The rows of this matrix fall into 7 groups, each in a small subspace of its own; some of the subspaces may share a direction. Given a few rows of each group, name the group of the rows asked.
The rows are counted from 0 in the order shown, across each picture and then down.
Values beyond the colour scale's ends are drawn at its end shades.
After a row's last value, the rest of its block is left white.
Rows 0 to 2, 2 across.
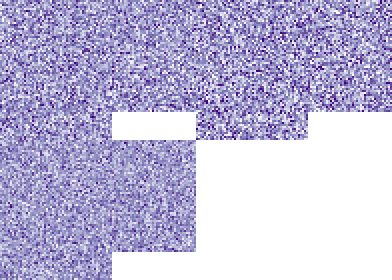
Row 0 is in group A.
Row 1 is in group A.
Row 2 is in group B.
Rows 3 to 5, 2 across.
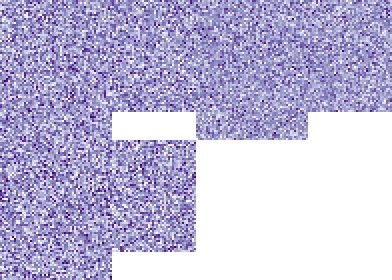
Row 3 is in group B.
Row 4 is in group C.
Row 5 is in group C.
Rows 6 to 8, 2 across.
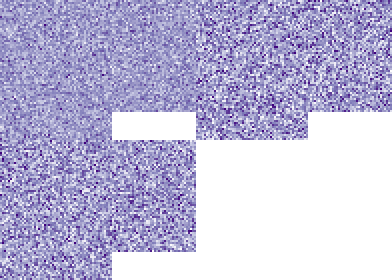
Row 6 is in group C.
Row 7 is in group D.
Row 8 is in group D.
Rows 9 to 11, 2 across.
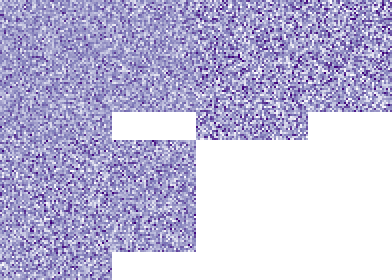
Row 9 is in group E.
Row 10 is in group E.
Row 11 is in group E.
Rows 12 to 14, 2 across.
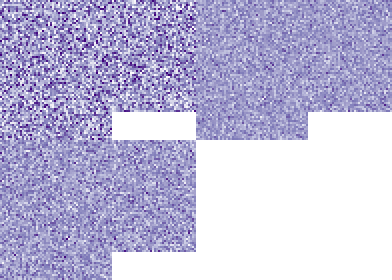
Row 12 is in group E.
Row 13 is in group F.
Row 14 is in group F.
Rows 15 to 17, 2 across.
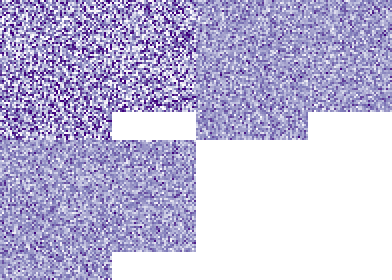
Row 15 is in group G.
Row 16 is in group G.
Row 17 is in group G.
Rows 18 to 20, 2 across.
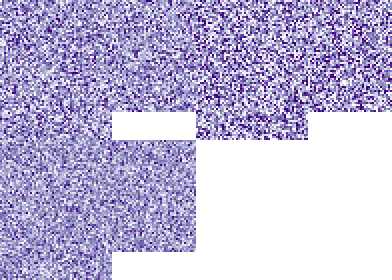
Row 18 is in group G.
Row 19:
A
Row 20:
B
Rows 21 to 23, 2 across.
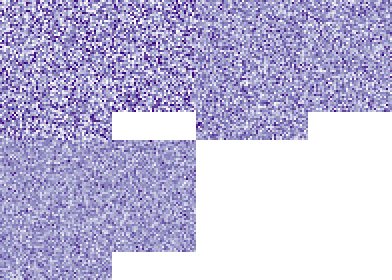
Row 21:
F
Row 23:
D
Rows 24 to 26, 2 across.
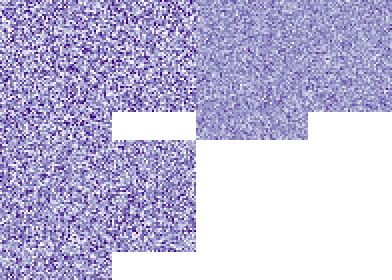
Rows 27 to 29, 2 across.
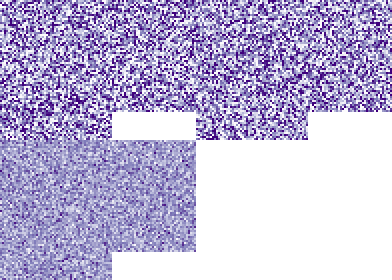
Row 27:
D
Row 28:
D
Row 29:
B
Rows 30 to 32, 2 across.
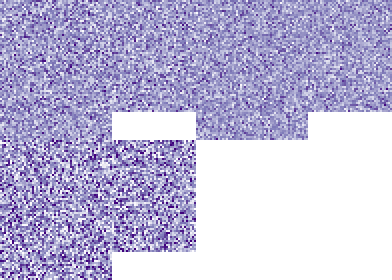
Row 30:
E
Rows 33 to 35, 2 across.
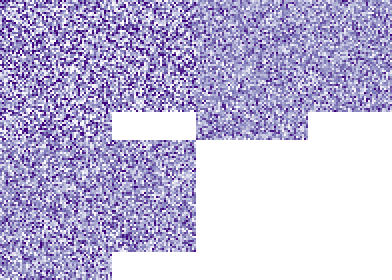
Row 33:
B
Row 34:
G
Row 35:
G
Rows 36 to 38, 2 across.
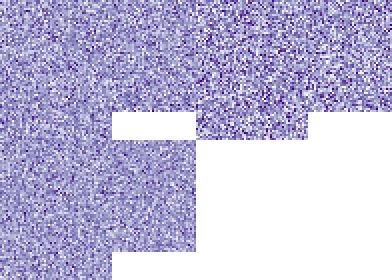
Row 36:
F
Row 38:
E
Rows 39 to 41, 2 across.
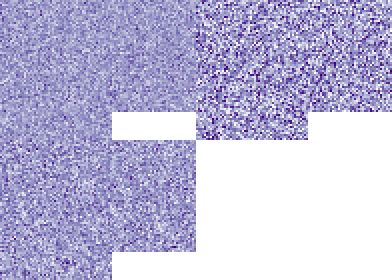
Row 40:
D
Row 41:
C
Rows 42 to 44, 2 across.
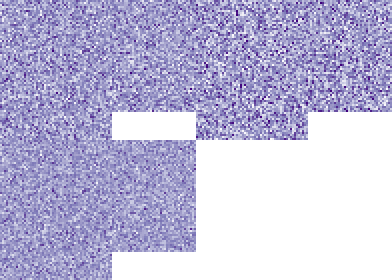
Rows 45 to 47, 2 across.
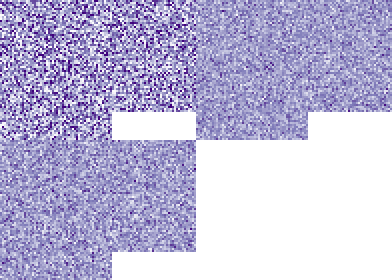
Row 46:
F
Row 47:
G
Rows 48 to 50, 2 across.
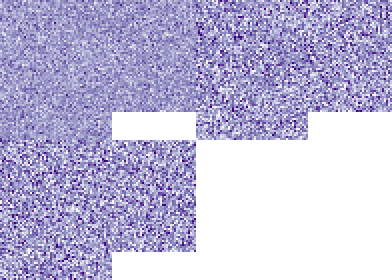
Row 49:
C
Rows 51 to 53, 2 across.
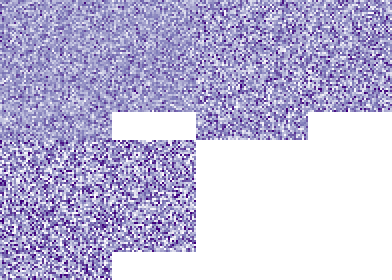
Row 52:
G
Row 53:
G
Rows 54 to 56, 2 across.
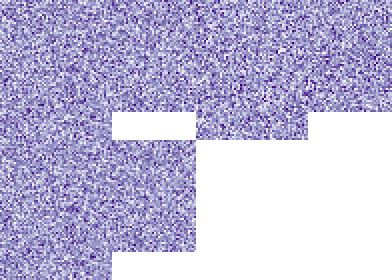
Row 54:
B
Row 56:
B
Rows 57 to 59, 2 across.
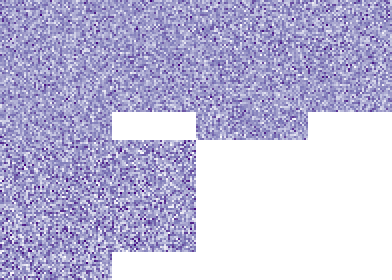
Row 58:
C
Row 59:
A
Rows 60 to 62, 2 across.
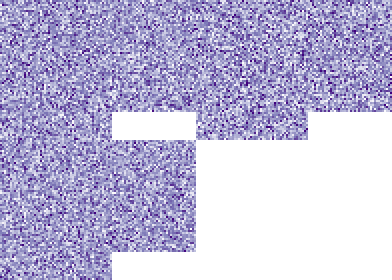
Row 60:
B
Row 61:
E
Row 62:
E
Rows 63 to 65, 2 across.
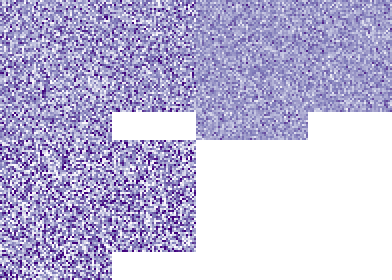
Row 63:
F
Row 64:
G
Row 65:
B
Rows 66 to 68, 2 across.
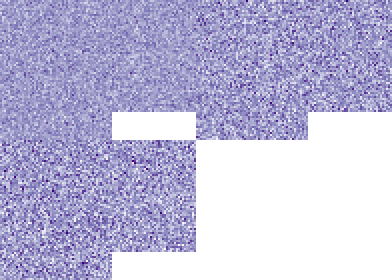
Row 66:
G
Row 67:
D
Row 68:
F
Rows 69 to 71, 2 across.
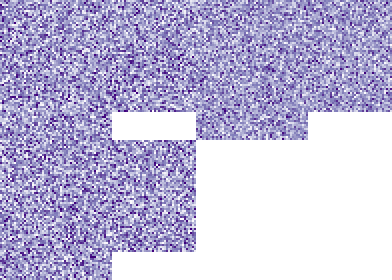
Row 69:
D
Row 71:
B
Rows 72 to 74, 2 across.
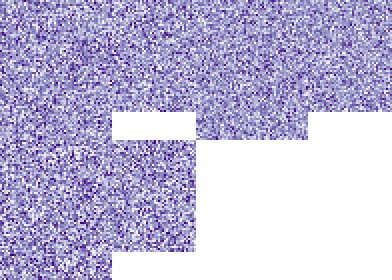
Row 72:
C
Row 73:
D
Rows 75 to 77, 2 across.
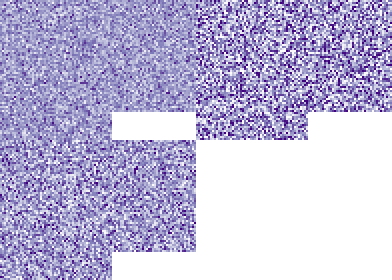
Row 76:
E
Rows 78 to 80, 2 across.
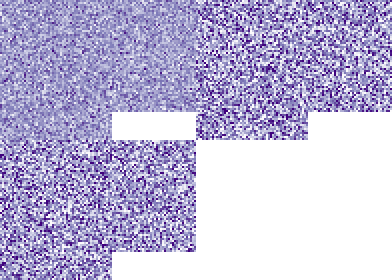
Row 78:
F
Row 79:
B
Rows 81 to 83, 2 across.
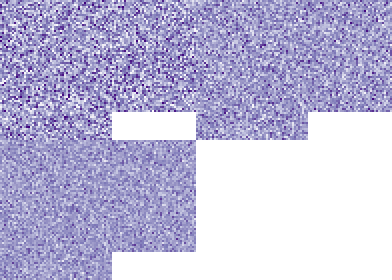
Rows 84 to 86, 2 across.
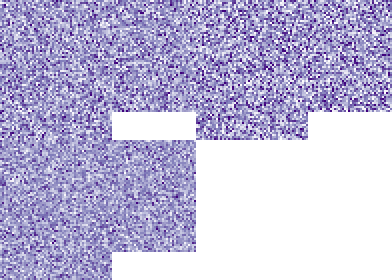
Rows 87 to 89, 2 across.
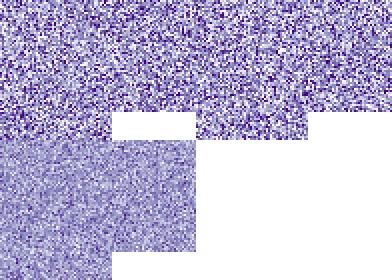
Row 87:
C
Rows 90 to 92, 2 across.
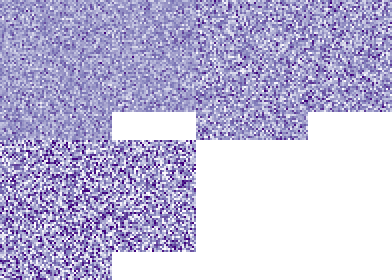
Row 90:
G
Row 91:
E
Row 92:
D
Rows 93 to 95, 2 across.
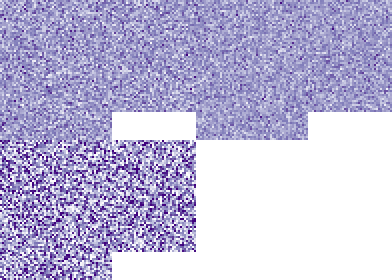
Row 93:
E
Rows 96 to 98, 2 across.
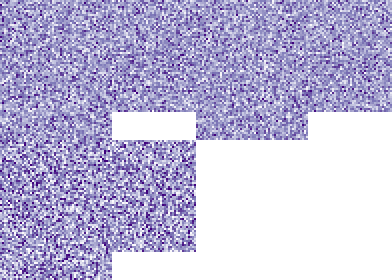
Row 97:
E
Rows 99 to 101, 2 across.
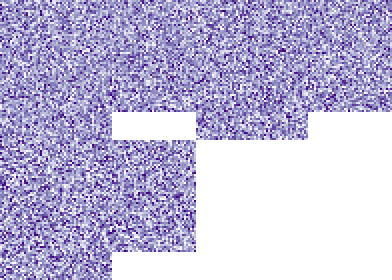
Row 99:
B
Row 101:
G
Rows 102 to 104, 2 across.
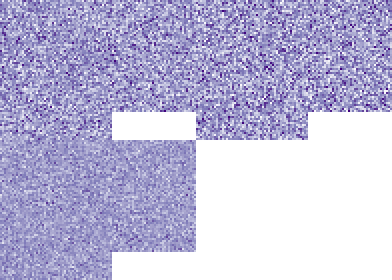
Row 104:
E
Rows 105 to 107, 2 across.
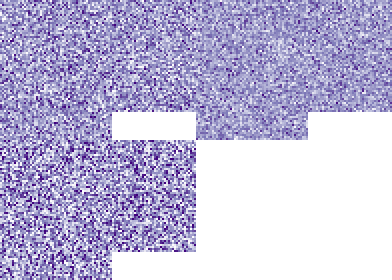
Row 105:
E
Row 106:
C
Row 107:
G
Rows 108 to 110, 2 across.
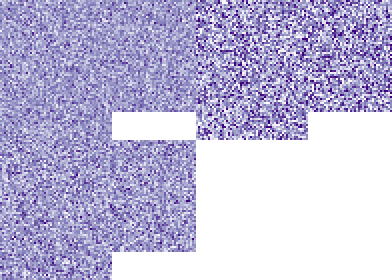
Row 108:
B
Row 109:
E
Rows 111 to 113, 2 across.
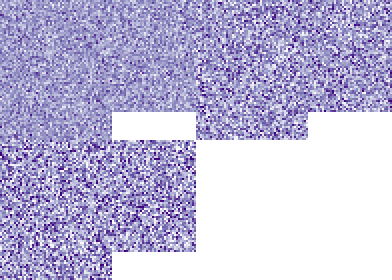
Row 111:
E
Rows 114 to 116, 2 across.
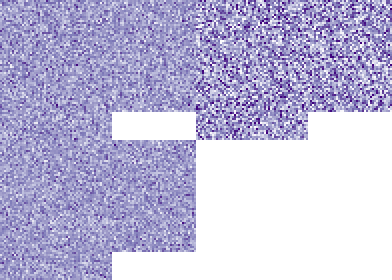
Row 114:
B
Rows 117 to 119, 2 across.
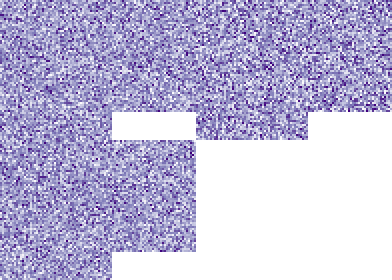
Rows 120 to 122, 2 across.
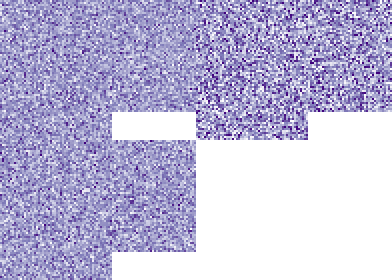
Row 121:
A
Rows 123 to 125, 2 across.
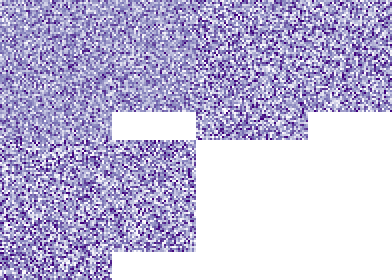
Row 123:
D
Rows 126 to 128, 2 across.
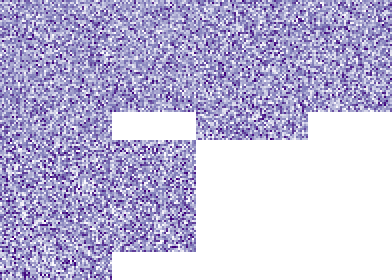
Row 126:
E
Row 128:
C
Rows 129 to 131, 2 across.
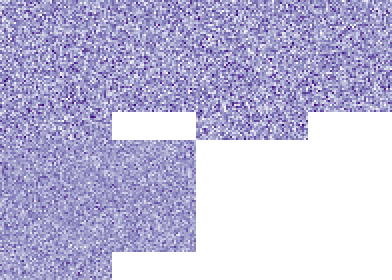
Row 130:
G
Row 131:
C
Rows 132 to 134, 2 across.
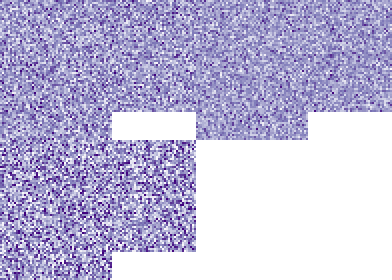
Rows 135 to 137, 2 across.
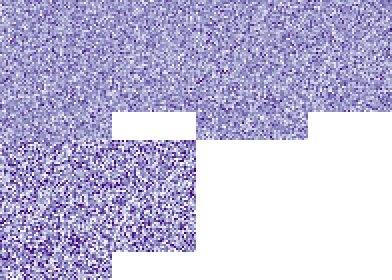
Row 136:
D
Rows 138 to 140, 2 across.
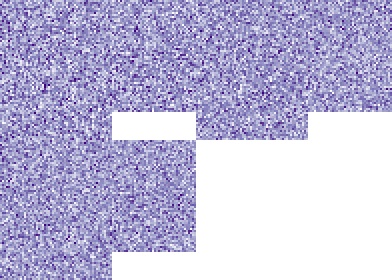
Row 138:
G
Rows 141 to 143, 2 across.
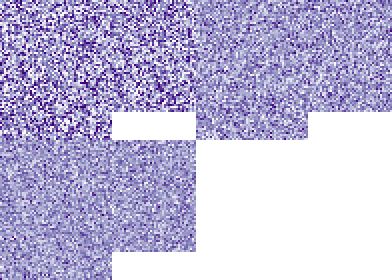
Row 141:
C
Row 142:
D
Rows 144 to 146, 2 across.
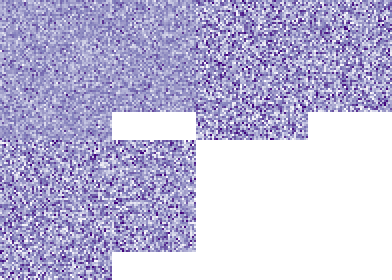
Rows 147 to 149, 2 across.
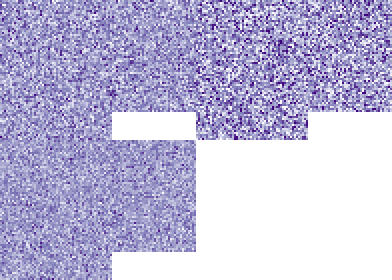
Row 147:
A
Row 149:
G
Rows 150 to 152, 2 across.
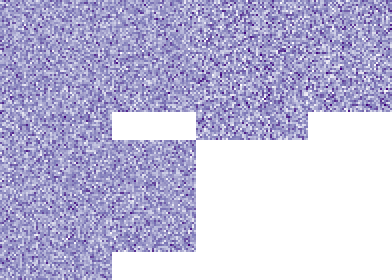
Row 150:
A
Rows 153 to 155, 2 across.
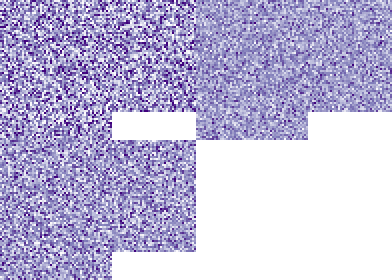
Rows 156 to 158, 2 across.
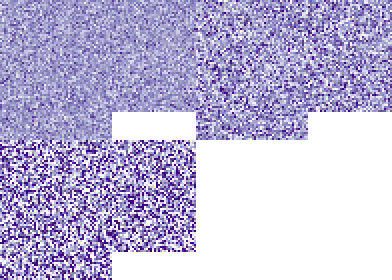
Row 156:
D
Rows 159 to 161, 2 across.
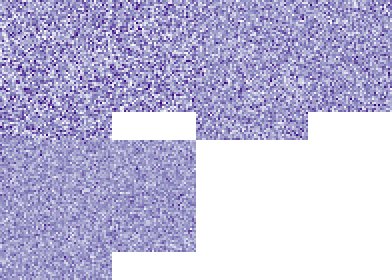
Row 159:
C
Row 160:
F
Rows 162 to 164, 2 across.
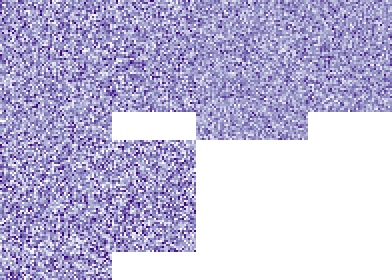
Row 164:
D
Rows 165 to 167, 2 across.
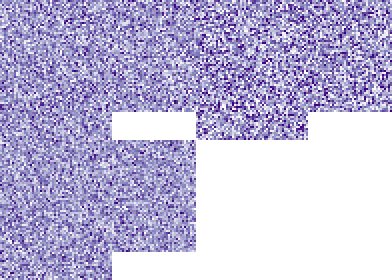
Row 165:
G
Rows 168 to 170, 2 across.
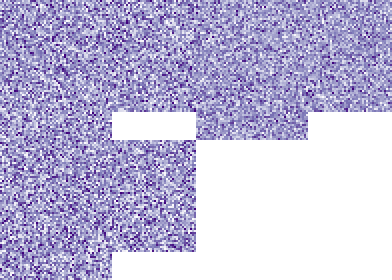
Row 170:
A
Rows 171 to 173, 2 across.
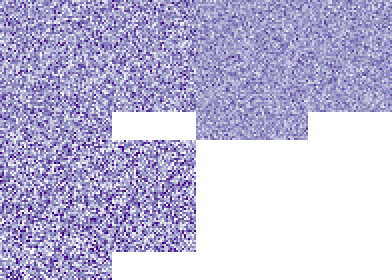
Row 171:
D
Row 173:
D
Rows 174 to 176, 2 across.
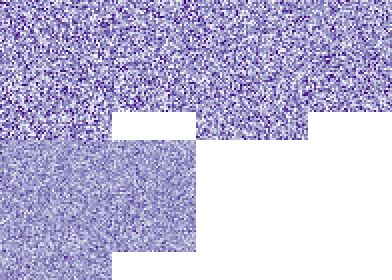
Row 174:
A
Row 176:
D
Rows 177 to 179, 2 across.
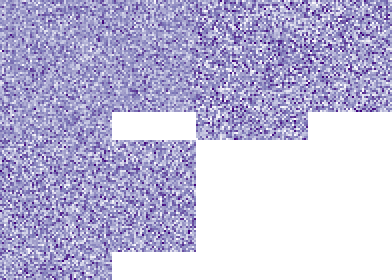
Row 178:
C
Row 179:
B
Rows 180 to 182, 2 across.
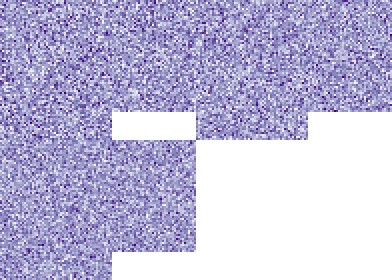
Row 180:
C
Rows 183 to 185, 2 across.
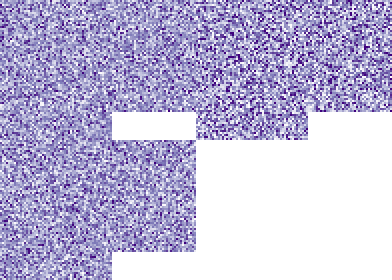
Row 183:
G
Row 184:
E
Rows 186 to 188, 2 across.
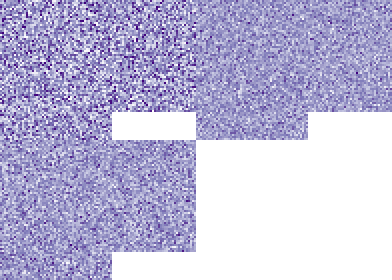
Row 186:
E
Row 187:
F
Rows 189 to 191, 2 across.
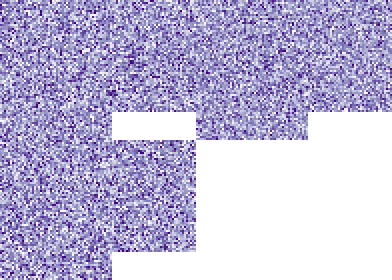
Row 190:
D
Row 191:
A
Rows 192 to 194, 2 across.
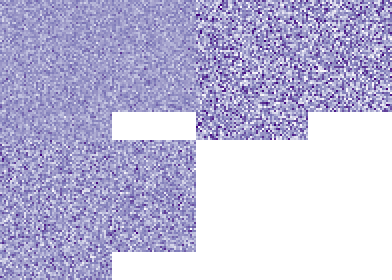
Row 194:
F
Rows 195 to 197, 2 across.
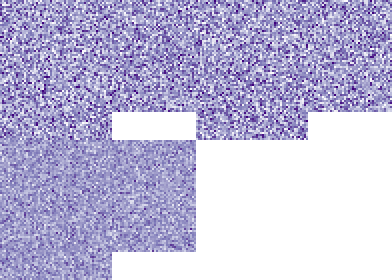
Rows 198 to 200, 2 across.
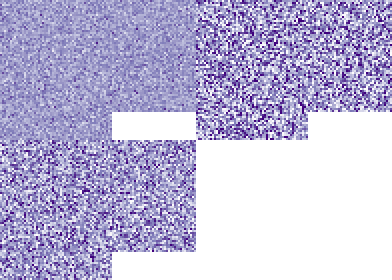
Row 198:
F
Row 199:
B
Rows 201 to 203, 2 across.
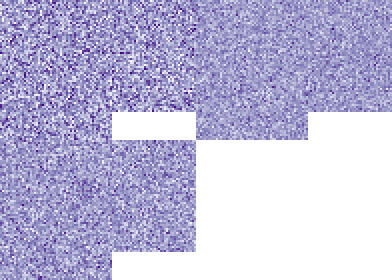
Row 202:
F
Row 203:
C
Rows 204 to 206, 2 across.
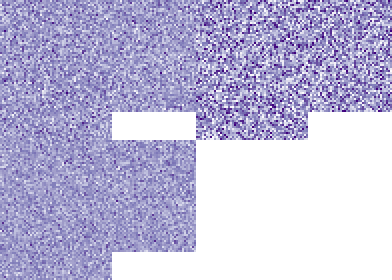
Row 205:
D
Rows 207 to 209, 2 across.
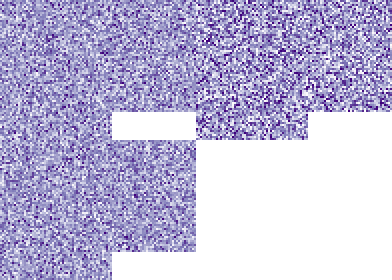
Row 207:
E
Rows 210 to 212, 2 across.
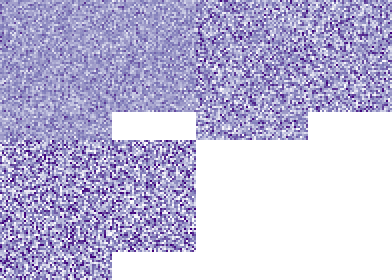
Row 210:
D
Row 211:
C
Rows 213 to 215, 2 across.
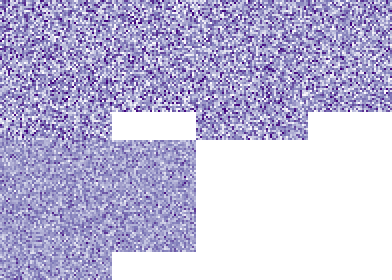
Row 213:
F
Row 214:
B
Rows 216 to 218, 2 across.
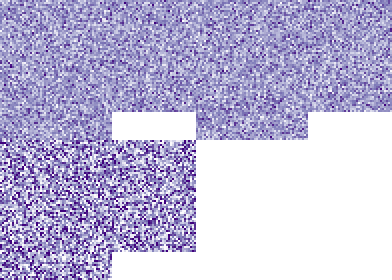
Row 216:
B
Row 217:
D
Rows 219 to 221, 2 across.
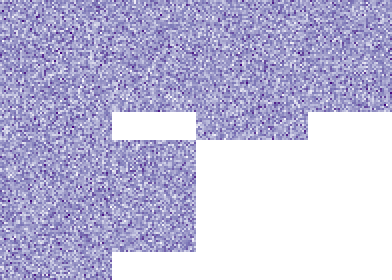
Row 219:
E
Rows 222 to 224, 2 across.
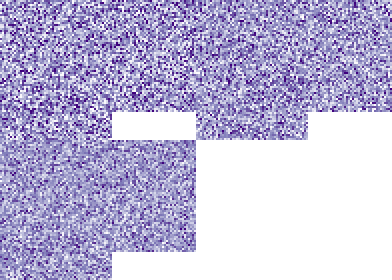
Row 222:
D
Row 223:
F
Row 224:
D
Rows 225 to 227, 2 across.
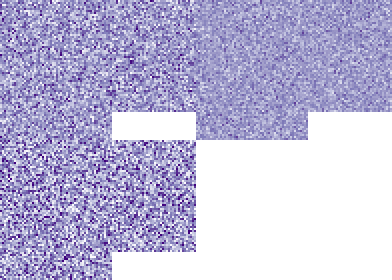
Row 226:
C
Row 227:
B
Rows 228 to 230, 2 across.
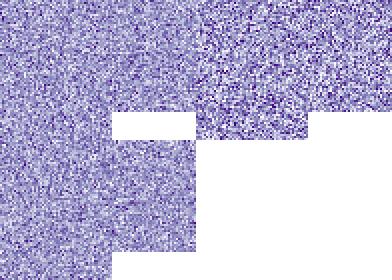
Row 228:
G
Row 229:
D
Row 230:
A
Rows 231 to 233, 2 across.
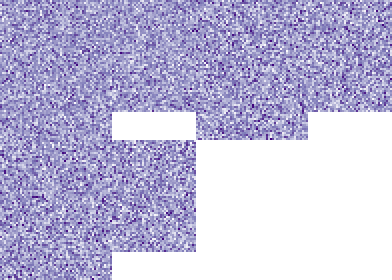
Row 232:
B
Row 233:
E
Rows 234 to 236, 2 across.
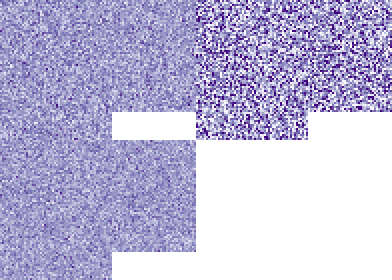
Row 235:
G
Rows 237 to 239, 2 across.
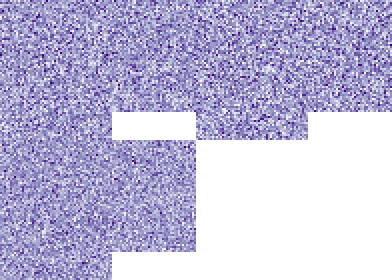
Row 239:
F
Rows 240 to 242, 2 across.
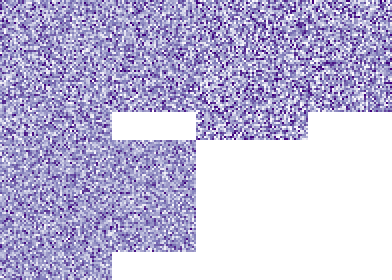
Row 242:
D
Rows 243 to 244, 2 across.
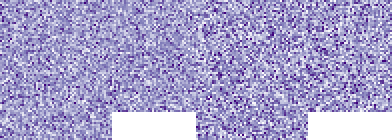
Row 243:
A
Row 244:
C
